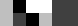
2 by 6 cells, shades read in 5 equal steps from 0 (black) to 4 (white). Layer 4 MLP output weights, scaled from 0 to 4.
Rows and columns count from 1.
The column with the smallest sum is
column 2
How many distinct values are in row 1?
4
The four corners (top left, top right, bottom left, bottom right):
3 1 3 1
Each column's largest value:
3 1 4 4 1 1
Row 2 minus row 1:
0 1 -4 -1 0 0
